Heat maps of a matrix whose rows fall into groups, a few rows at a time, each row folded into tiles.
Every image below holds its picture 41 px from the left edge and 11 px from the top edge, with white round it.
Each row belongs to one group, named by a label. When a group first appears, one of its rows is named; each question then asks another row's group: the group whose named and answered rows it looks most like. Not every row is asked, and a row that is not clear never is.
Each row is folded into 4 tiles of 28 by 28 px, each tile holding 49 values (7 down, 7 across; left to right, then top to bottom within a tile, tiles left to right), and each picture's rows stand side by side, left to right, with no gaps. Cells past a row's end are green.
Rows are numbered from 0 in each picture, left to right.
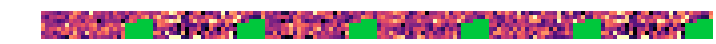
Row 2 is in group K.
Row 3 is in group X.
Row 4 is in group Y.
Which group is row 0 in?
K
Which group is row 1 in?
X
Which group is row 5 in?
X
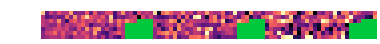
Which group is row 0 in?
Y
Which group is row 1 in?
Y
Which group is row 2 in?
X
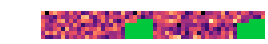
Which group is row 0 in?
Y
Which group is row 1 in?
X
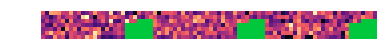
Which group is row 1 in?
Y
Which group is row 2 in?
K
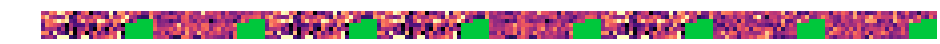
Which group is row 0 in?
X
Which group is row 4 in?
K
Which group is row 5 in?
X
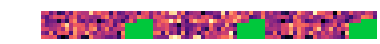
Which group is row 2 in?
K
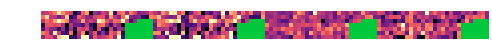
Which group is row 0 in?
X
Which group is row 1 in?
X
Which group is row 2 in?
K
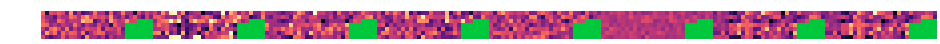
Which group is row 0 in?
Y
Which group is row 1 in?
X
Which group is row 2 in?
K
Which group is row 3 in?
Y
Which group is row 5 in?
Y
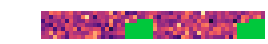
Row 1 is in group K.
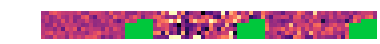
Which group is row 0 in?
Y
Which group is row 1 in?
X
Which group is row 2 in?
K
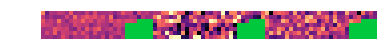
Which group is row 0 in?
Y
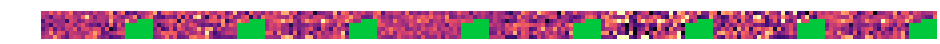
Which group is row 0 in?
Y
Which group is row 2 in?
X
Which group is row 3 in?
Y
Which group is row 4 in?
K
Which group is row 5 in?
X
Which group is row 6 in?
Y
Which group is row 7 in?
X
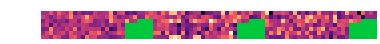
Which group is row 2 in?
Y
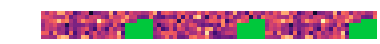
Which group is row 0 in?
X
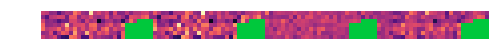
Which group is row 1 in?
K
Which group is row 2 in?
Y
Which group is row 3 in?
K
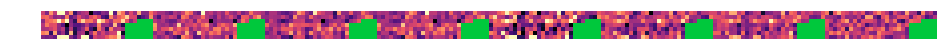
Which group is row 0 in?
X
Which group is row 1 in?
K
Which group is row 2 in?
K
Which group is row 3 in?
K
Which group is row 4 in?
X
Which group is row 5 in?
X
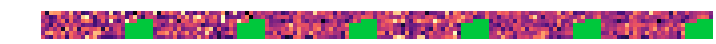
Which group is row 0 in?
Y
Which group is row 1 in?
Y
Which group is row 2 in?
K
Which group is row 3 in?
X
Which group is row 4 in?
Y
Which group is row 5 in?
K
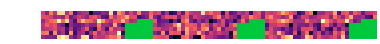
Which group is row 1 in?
K
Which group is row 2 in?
X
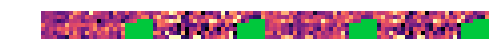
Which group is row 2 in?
X
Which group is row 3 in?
X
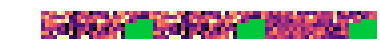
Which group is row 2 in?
Y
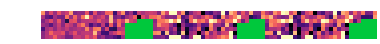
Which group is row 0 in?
Y
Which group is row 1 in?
X
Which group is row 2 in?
X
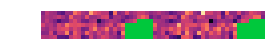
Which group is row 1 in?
K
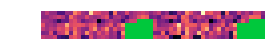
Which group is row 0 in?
K
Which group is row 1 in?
K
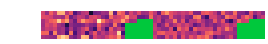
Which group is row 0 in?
X
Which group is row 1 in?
Y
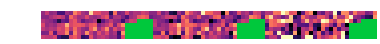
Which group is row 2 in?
X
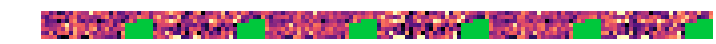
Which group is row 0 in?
K
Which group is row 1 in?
X
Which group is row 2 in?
K
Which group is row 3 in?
X
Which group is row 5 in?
X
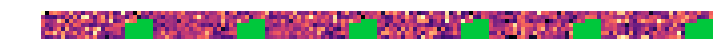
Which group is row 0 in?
Y
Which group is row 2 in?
Y
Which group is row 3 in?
Y
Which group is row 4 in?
K
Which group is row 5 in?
X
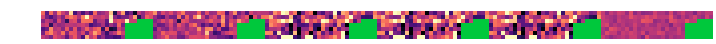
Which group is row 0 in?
Y
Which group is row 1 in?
Y
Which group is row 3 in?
X
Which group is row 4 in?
X
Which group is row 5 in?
Y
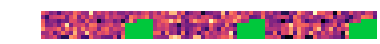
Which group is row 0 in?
K
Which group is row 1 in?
X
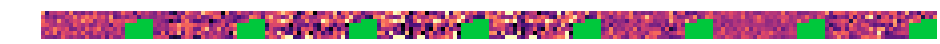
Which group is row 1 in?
K
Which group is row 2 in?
X
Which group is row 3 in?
X
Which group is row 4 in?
X
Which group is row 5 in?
Y
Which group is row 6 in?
Y
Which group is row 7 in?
Y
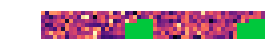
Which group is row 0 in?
Y
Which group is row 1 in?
K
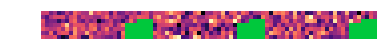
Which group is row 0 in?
K
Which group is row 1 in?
X
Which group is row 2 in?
Y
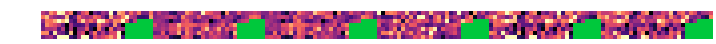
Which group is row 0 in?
X
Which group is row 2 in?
K
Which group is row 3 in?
Y
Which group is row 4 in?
X
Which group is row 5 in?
X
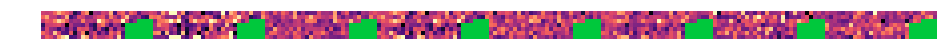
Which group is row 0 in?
X
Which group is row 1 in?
X
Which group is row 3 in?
X
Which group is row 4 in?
Y
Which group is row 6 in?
Y
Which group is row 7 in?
K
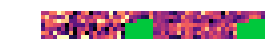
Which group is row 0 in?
X
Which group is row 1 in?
K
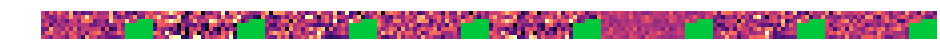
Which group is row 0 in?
Y
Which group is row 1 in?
X
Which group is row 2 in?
Y
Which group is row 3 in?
Y
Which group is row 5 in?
Y
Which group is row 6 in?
Y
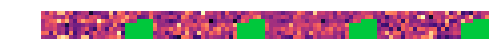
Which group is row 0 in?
X
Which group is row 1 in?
K
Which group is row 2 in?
K
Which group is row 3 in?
Y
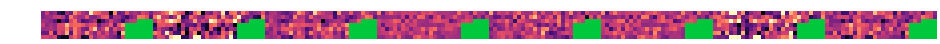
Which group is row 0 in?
K
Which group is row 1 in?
X
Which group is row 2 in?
K
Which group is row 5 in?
Y
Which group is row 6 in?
X
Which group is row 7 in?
K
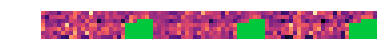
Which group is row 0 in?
K
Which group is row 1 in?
K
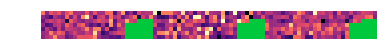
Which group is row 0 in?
Y
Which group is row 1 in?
Y
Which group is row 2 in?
K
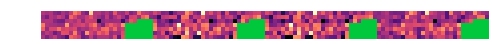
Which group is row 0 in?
K
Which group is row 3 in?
K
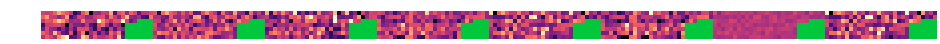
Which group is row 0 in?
X
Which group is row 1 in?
Y
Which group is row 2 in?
Y
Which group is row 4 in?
Y
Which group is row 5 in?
K
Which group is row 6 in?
Y
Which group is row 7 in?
Y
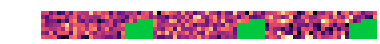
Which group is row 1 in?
Y
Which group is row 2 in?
X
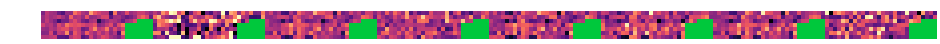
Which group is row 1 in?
X
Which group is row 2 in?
K
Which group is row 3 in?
Y
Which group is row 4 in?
K
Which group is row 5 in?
K
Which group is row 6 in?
K
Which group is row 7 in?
Y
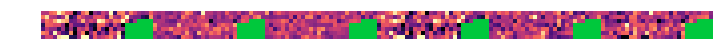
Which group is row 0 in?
X
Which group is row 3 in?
X
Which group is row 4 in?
Y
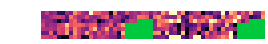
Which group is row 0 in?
K
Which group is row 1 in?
X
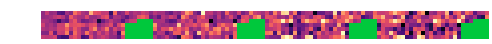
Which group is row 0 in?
K
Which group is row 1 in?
K
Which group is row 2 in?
X
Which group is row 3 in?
X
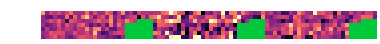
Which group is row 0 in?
Y
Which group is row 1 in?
X
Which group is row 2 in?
K
